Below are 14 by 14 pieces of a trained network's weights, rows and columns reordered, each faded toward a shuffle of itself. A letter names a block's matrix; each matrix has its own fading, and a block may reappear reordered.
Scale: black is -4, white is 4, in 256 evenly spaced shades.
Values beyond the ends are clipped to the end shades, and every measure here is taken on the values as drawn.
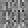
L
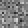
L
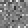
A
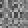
L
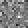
A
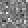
A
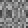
L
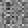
L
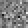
A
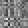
L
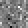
A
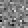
A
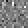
A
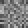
L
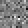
A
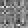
L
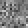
L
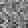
L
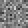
L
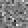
A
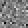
A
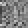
L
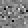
A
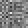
L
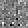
A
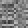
L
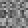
L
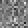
L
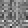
L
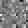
A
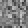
L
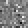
A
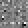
A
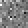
A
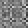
L
